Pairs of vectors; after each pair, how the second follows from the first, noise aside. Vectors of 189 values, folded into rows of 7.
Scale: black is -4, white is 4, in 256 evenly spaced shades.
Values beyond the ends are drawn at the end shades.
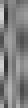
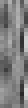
reversed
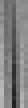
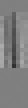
partly zeroed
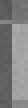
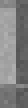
reversed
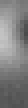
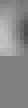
partly zeroed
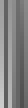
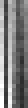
scaled up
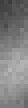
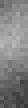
reversed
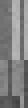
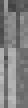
reversed
